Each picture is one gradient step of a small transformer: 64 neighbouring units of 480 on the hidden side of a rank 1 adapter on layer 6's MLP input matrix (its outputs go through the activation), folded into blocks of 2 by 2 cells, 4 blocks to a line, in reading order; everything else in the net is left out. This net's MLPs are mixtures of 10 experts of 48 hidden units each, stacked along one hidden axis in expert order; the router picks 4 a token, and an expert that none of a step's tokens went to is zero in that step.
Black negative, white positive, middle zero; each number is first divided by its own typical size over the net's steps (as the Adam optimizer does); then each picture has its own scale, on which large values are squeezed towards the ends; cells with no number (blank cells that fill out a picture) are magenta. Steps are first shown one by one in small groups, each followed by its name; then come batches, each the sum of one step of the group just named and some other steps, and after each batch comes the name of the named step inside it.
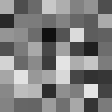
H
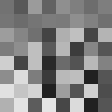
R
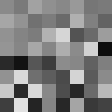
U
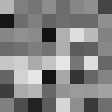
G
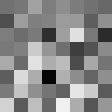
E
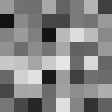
G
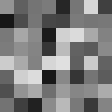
G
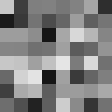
G
